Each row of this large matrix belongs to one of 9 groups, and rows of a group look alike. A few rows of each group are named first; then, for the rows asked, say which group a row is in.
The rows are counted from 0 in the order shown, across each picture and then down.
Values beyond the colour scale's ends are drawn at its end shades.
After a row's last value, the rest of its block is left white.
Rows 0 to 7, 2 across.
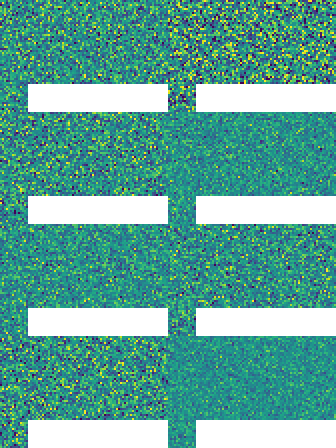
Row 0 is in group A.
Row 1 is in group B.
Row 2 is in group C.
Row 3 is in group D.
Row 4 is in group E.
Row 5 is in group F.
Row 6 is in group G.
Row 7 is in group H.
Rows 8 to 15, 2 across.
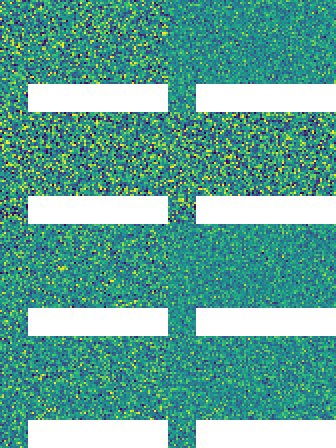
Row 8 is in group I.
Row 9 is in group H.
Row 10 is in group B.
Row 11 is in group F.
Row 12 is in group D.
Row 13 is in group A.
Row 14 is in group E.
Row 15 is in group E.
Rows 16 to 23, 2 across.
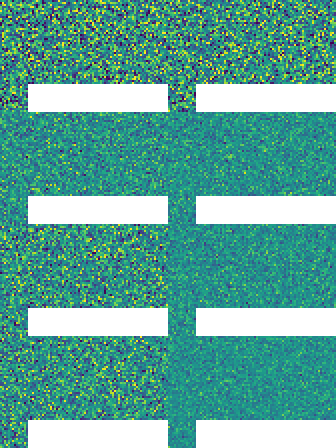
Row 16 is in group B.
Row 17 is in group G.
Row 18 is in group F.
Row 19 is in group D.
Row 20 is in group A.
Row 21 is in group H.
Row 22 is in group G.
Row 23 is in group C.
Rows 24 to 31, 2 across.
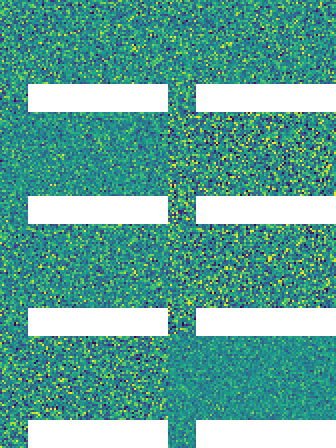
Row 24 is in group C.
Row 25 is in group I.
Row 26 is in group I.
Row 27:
H
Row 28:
C
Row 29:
C
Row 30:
F
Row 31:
G
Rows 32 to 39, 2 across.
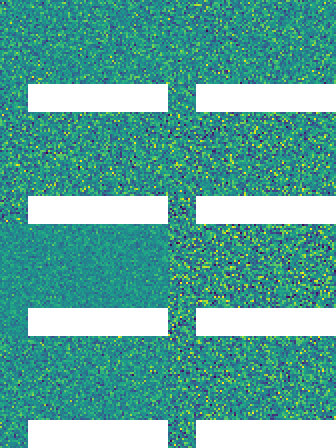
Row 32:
E
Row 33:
H
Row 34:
E
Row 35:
B
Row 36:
F
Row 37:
F
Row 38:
C
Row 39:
E
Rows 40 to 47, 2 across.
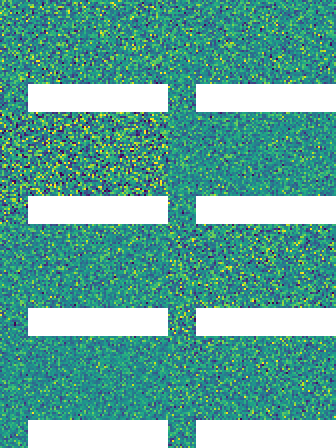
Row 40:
C
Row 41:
D
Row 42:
F
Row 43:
C
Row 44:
C
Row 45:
I
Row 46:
H
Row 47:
A
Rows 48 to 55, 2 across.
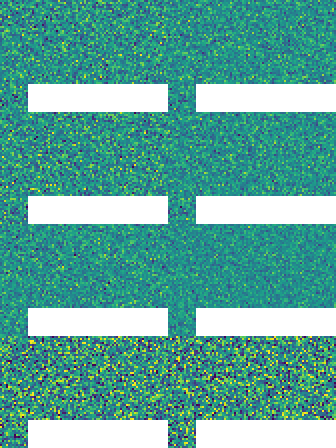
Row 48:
B
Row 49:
E
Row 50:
F
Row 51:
B
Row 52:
D
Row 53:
H
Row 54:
C
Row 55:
E
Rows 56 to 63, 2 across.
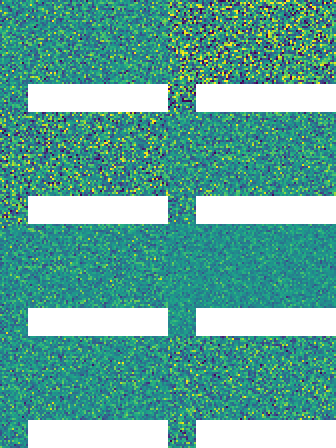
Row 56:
F
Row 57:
C
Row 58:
H
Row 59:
E
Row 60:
E
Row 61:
D
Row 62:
G
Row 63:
B
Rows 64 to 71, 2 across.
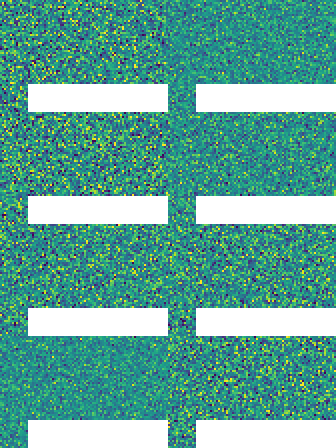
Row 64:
G
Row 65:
F
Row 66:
A
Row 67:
H
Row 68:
C
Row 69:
B
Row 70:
H
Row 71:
C
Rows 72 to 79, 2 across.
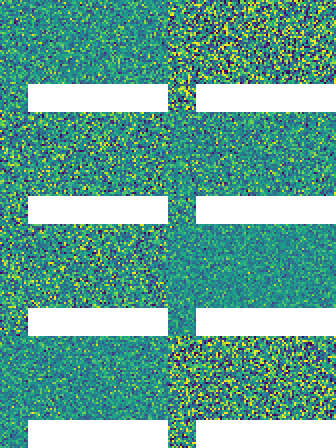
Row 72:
G
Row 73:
H
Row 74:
I
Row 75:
H
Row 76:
I
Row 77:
E
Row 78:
F
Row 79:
A
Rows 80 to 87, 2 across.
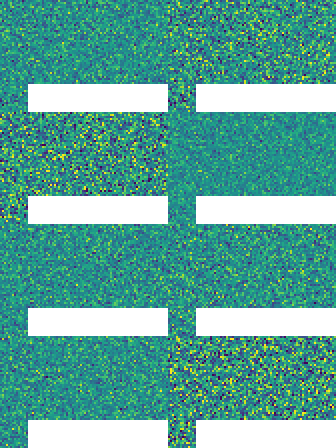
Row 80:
B
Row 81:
B
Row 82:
I
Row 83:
B
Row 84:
A
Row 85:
G
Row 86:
E
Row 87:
B
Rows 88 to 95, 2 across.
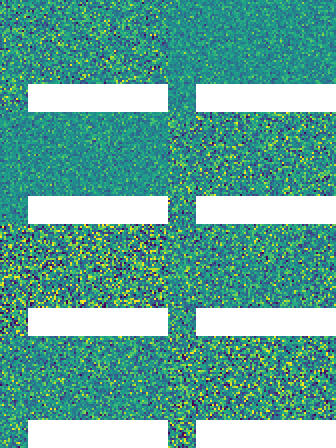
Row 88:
D
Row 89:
E
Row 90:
A
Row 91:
C
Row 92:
E
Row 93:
A
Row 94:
I
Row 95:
G
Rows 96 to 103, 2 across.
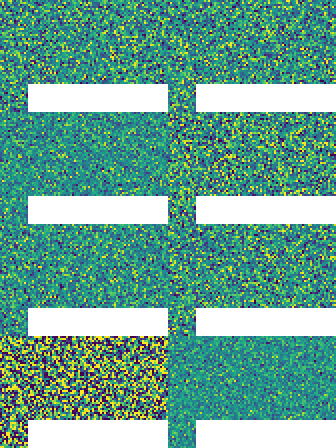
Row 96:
G
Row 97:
I
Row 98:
D
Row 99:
D
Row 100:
G
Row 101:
I
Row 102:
B
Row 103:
D
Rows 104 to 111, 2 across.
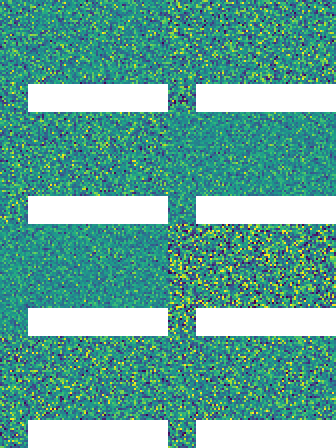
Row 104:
G
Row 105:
B
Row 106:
I
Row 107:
G
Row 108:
A
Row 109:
I
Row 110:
G
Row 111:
G
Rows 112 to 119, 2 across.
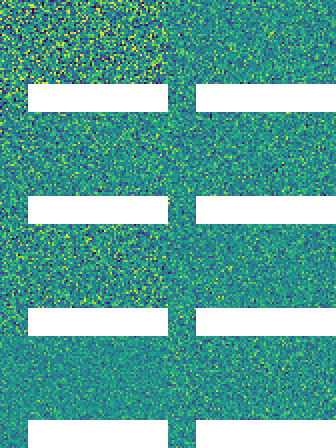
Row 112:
C
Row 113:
G
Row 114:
B
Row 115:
C
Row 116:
A
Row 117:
I
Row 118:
F
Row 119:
A
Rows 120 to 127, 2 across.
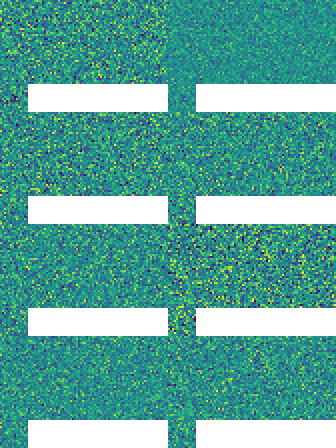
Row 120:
B
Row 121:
B
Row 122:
F
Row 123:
G
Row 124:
G
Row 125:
I
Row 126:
C
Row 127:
I
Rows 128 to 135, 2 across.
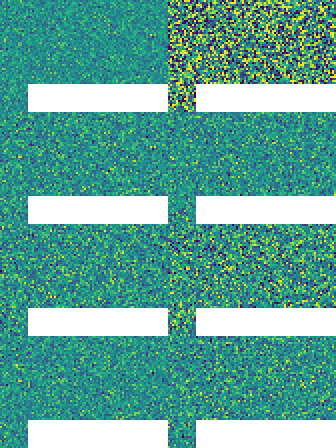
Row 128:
D
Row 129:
I
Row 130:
D
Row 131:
H
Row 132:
G
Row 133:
D
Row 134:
D
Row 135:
C
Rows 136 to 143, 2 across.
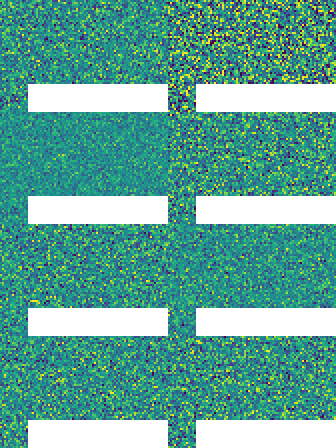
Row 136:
B
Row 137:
E
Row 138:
B
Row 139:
E
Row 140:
F
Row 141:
C
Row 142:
D
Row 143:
E
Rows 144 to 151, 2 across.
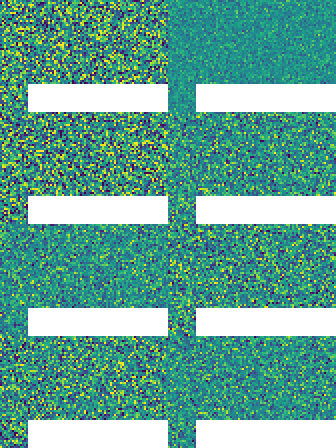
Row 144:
D
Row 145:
C
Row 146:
F
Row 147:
F
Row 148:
C
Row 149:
I
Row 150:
G
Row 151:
F
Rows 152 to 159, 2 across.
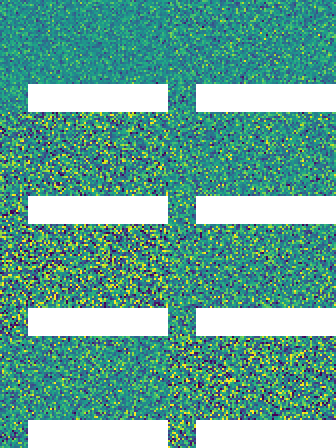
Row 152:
H
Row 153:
B
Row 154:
H
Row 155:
I
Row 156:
E
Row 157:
A
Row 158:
B
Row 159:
D
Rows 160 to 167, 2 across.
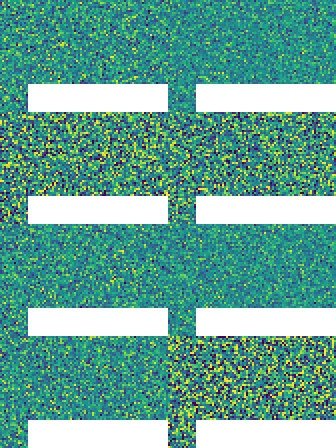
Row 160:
D
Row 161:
F
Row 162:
E
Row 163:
F
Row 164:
G
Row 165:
G
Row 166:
H
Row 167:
C
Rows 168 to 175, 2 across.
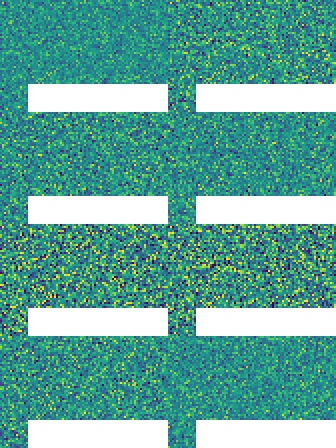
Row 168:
E
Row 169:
E
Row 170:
F
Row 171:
H
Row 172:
G
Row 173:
E
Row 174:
G
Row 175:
C
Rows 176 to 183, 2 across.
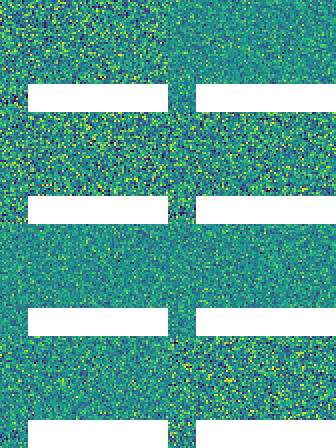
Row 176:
B
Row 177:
E
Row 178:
A
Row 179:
B
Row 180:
A
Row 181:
F
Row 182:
B
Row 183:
D
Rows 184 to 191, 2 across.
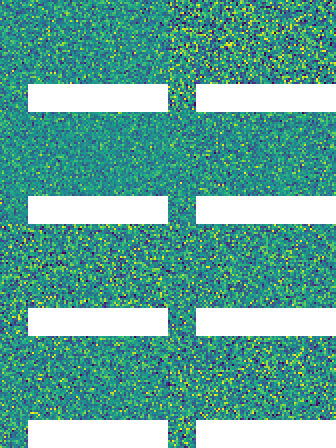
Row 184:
F
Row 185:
D
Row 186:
C
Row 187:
F
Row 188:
E
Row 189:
G
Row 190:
F
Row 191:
I
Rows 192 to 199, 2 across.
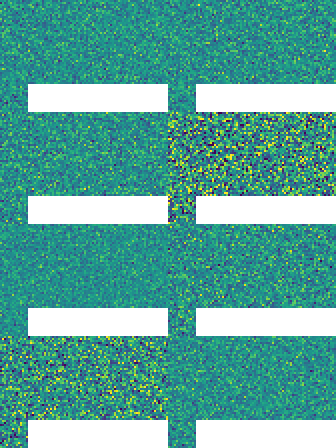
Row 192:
B
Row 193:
F
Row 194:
E
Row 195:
C
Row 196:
C
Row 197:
G
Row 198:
E
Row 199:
G
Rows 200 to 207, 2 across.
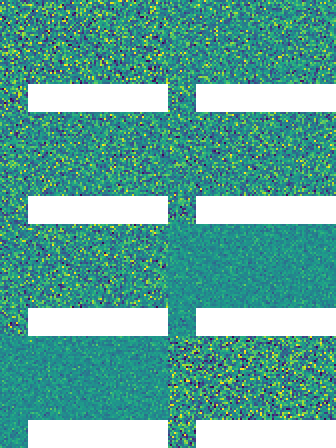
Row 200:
H
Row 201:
F
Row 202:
G
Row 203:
B
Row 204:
H
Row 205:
B
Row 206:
F
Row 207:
D
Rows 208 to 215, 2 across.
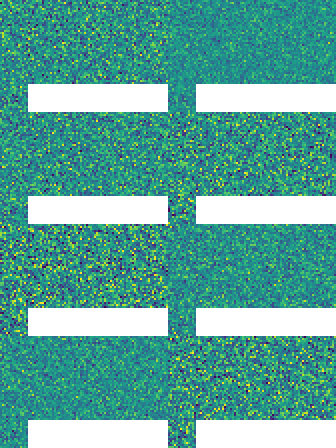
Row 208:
B
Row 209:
B
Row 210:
F
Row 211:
G
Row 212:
E
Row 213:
E
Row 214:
B
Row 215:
E
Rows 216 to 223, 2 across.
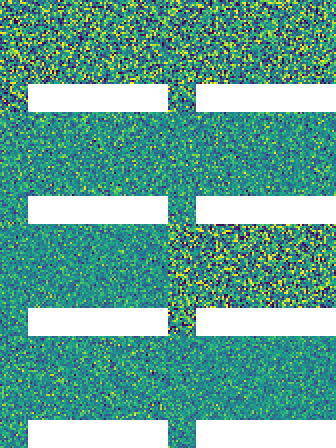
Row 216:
G
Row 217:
C
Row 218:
A
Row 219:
H
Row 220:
G
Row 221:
C
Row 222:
D
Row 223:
G
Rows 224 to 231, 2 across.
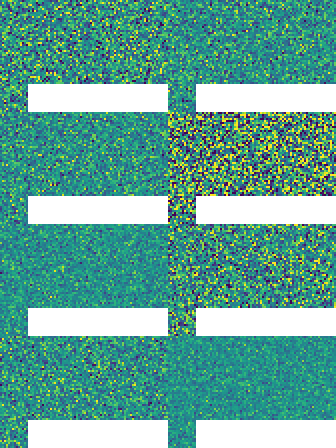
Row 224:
F
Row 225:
C
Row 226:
G
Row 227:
C
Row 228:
I
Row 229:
H
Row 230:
I
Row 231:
E
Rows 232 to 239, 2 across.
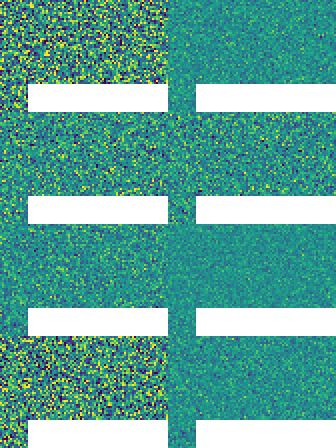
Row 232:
E
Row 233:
D
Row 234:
D
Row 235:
A
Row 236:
C
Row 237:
E
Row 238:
H
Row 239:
B
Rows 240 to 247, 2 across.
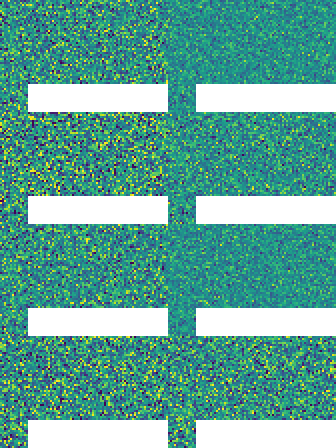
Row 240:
H
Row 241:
B
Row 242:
C
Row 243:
A
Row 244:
A
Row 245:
F
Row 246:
H
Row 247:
I
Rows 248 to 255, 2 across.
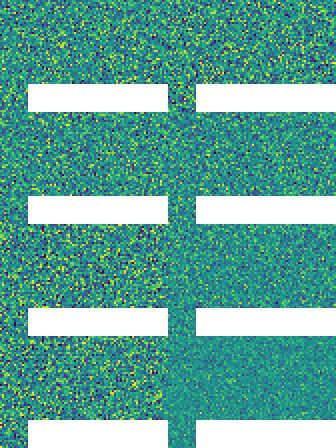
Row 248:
D
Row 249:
G
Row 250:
F
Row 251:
F
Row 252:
C
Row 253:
A
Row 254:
C
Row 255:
D
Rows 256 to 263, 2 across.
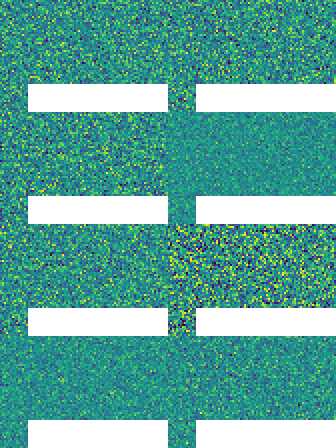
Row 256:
F
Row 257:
H
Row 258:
E
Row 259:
A
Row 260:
E
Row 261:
B
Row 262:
D
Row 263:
H
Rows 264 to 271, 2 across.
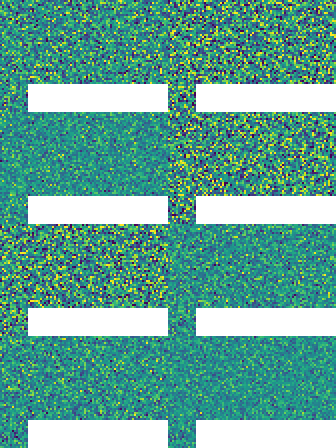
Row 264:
F
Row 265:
F
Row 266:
I
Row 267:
G
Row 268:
F
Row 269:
F
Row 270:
B
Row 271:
B
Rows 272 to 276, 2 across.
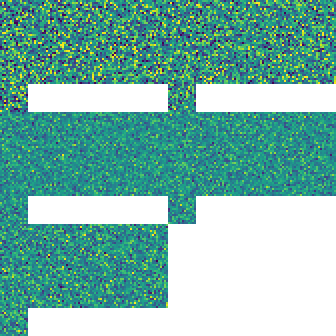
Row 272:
G
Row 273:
E
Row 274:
B
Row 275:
G
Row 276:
H
